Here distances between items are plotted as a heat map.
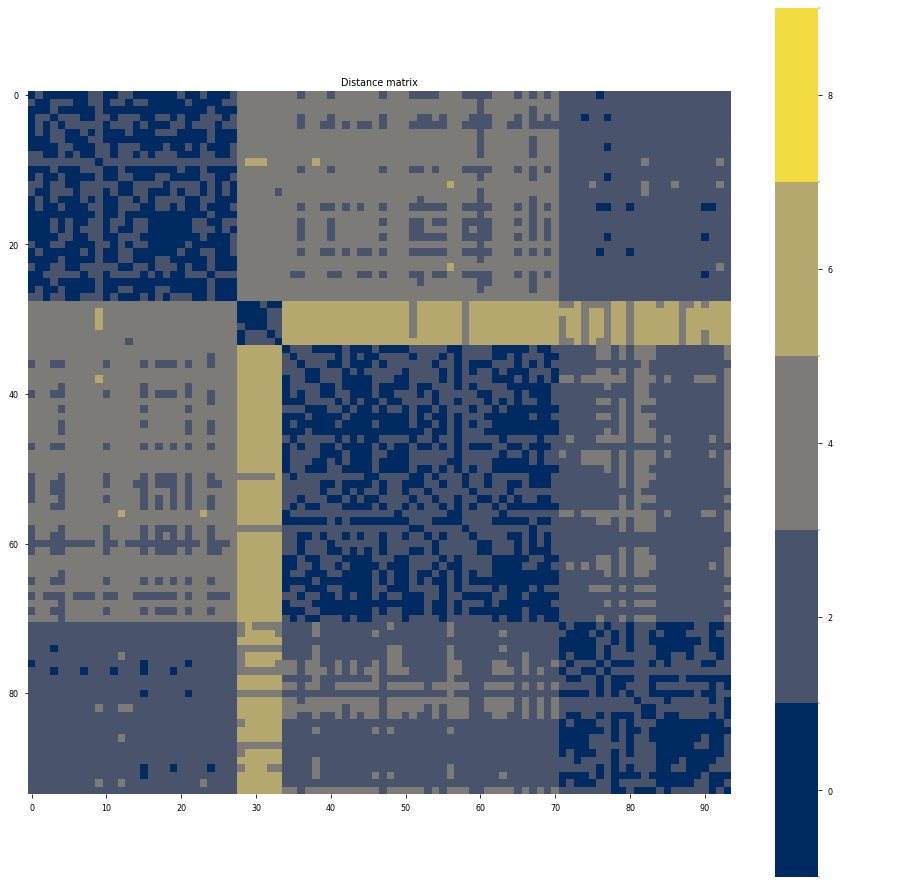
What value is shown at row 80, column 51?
2
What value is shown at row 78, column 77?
2
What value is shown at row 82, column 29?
6
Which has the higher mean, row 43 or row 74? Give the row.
43
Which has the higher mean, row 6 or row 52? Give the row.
6
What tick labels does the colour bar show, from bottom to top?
0, 2, 4, 6, 8
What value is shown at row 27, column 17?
2
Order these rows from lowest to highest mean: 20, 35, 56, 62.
20, 62, 35, 56
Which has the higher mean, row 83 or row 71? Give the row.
83
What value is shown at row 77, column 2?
2
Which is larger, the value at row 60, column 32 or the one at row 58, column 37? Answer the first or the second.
the first
